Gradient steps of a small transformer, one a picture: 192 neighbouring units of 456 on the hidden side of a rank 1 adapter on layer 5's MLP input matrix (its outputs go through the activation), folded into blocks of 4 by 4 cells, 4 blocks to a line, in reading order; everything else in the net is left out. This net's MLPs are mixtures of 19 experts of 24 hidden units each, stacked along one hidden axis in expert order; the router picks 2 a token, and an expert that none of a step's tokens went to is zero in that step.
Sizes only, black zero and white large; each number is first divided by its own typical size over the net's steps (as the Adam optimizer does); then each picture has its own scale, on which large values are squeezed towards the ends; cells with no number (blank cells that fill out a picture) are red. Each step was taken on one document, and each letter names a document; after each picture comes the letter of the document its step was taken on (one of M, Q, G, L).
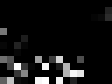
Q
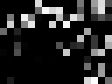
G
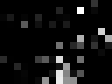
Q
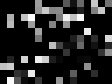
G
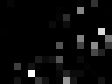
Q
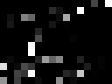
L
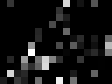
L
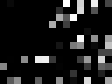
G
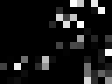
G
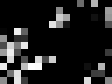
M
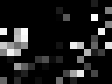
Q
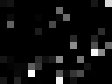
L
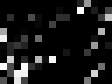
M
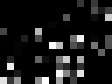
Q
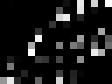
L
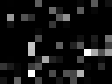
L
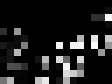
Q
